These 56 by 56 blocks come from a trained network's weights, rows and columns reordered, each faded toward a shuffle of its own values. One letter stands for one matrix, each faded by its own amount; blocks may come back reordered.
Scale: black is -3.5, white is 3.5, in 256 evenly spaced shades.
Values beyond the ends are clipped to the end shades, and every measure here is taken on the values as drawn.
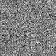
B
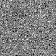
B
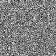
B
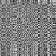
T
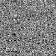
B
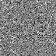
B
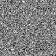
B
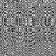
T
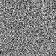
B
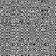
T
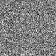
B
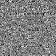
B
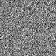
B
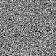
B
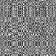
T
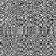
T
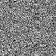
B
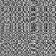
T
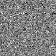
B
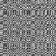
T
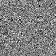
B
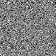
B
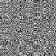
T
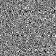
B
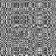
T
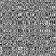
T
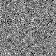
B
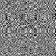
T
